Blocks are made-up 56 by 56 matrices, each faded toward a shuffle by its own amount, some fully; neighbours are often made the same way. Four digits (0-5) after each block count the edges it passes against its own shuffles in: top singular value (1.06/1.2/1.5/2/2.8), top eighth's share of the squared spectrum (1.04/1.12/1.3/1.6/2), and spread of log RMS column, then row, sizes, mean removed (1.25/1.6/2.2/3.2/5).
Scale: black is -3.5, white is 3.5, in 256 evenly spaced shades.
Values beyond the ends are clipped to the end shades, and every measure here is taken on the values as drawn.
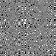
4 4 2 2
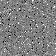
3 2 0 0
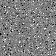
1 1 0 0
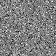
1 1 0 0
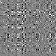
4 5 3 3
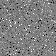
0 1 0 0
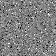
0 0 0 0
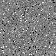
3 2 1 0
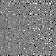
3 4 2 2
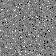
1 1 0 0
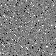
1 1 0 0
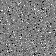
1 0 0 0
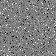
0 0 0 0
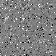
2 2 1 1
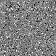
2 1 0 0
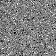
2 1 0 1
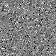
0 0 0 0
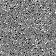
0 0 0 0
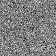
1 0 0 0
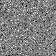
0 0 0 0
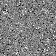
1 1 0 0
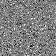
2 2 0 0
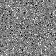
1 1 0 0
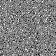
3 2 0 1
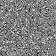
1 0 0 0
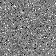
1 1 0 0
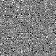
3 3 1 1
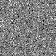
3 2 1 0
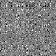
4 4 2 2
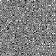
3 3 1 1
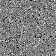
1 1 0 0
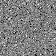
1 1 0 0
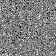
2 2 0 0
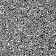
1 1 0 0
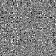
3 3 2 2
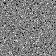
2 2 0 0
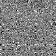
3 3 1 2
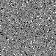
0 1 0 0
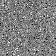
2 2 0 0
